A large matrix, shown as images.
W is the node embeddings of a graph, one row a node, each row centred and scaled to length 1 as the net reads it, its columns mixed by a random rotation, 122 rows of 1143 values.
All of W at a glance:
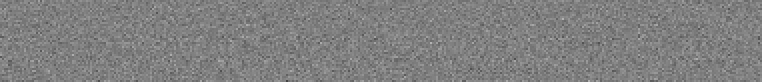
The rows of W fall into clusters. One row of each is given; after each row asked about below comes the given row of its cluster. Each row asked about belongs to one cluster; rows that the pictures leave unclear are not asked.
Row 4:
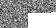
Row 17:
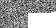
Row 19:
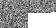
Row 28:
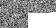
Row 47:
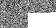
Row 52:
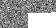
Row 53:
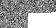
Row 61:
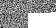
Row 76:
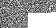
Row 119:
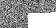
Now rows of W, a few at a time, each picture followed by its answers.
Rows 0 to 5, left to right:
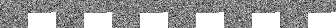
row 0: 4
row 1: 28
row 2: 61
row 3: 76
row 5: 17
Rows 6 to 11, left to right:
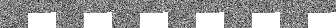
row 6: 119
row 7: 47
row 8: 52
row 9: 17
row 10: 76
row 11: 61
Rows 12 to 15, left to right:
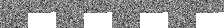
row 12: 19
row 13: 4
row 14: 19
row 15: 119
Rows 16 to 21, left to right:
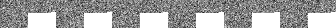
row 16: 76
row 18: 76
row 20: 47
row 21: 119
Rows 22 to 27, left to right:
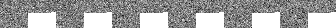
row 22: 53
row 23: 47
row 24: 61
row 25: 4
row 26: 19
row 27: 28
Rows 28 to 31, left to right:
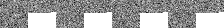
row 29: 61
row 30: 19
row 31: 52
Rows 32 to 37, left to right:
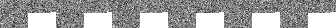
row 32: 76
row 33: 52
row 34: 47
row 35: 4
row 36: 53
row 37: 119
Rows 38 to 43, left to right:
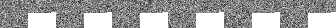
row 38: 53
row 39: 61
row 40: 119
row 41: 52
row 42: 28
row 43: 76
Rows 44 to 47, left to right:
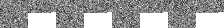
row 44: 4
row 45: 4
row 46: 52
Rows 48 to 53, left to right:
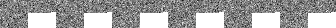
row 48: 28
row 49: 4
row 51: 17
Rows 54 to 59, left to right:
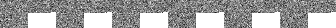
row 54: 61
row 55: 53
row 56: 53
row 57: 28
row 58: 19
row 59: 28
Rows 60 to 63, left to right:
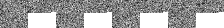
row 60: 4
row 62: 17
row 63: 76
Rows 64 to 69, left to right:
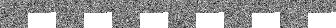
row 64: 76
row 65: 53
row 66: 4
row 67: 19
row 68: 76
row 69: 17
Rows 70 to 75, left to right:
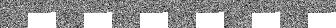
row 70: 76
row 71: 52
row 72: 61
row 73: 17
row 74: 17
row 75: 61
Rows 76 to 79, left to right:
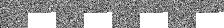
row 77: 4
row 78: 61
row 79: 17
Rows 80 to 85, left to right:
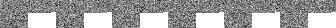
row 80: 19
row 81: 28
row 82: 4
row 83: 19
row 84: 52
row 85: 53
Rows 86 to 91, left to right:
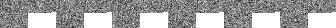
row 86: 53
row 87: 19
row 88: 47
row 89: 19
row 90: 17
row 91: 4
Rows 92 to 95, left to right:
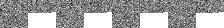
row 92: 4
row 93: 76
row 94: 4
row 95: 119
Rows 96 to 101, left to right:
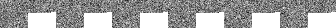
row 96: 17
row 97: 76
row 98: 17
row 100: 28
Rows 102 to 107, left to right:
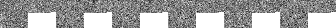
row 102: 47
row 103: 119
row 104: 119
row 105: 28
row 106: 53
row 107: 28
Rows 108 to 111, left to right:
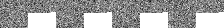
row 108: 76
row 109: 119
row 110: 119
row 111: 47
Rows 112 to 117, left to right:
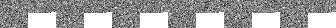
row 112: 53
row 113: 61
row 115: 52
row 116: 28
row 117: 76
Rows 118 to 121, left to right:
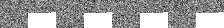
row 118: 53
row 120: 61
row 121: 47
